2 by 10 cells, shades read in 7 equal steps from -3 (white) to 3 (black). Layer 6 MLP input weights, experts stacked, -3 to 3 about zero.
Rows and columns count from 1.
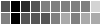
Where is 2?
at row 1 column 3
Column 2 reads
3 3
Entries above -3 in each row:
10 10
